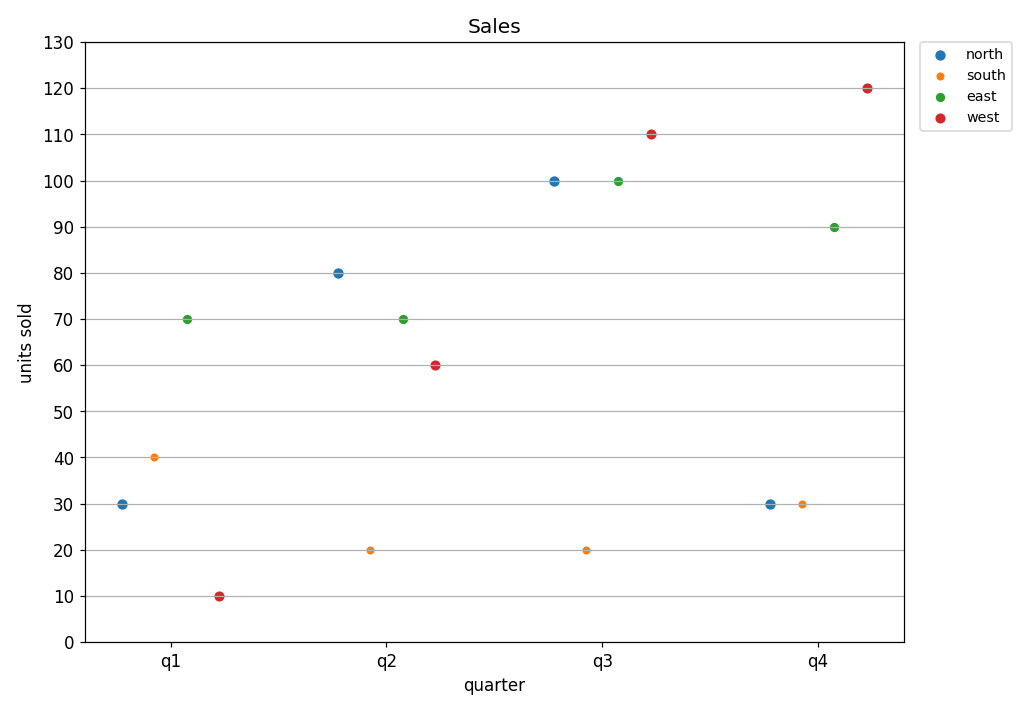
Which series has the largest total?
east
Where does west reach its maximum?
q4
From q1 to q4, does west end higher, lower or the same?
higher
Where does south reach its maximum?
q1
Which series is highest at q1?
east
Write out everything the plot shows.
Title: Sales
x-axis: quarter, ticks q1 q2 q3 q4
y-axis: units sold, ticks 0 10 20 30 40 50 60 70 80 90 100 110 120 130
Legend: north, south, east, west
Values:
north: 30 80 100 30
south: 40 20 20 30
east: 70 70 100 90
west: 10 60 110 120
